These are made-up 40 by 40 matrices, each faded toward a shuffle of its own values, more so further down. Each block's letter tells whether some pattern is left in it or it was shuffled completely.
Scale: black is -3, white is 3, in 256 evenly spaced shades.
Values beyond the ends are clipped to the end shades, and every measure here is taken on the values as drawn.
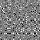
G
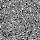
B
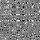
G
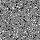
B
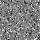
B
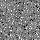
B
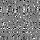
G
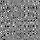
G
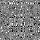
G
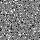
B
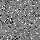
B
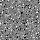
B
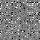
G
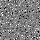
B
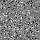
B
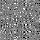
G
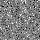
B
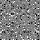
G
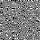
G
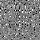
G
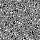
B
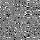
G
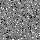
B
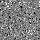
B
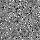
B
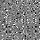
G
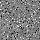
B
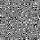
G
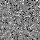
B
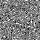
B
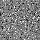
B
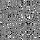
G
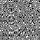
G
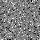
B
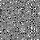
G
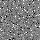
B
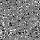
G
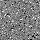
B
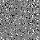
G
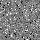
B
